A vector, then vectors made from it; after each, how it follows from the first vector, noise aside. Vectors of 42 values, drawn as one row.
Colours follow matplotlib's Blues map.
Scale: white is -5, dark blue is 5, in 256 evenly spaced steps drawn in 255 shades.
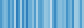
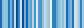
scaled up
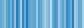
copied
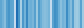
copied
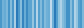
copied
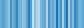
reversed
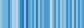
sign-scrambled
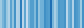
negated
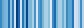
scaled up
